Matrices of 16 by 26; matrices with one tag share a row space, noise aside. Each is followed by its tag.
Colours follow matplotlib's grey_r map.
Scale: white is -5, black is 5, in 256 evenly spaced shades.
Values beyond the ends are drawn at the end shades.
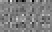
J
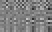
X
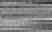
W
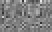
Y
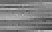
W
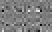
Y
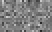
Y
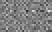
X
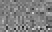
X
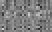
Y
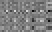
X
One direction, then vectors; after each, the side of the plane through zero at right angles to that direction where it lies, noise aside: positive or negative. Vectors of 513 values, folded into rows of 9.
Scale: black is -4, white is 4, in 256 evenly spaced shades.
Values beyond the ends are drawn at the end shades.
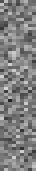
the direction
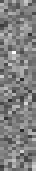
positive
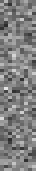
positive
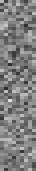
negative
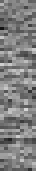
positive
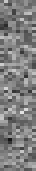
positive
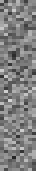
negative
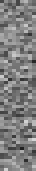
positive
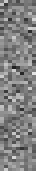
positive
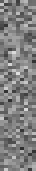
positive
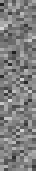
negative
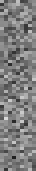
negative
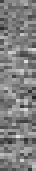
positive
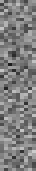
negative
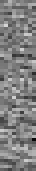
negative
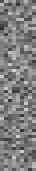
positive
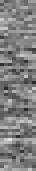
negative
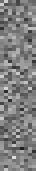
positive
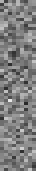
negative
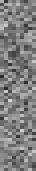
negative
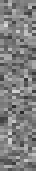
negative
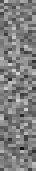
positive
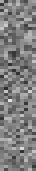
negative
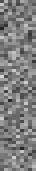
positive
